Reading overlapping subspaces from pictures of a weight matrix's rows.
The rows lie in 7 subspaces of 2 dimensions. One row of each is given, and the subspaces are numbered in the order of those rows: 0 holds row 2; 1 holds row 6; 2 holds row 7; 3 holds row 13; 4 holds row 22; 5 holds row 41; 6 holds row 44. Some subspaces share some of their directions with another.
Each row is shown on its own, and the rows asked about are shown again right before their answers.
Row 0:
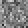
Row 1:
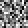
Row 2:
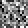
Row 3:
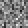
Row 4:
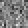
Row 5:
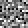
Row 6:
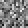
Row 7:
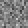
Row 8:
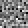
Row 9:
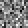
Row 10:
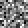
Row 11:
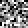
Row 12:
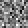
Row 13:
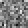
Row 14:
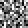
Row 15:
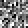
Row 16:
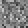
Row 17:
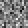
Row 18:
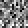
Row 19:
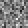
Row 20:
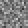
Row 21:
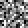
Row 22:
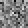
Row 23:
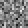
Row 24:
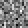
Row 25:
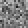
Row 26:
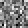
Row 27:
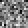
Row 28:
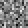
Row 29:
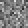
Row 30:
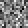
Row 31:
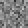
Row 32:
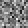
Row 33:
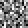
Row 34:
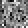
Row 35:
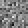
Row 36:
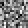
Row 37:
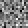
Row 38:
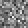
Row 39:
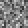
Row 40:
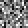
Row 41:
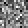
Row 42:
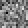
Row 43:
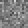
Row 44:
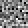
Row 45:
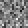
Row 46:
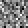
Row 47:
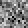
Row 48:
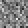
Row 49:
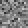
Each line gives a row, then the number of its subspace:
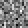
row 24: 4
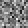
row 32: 2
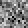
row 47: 2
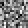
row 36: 1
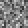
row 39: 6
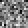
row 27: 3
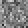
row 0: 0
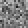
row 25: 5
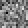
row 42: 5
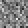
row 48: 0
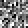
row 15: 1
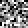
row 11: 3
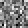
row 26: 3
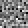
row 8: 6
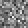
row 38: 2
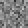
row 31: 4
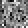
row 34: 0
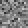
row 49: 3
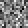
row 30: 4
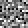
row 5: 6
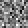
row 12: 2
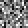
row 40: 5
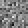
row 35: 1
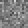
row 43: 4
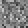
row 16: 0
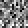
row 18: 1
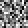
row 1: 2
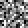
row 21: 6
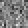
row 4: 3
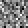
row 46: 0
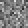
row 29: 4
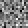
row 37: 6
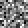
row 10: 6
